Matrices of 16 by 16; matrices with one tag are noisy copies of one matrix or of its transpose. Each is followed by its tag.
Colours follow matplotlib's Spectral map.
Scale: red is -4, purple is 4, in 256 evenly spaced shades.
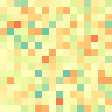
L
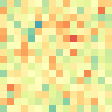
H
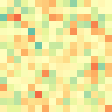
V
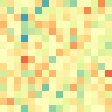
H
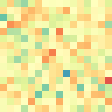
L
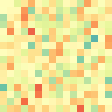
L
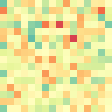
H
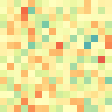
L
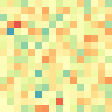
L
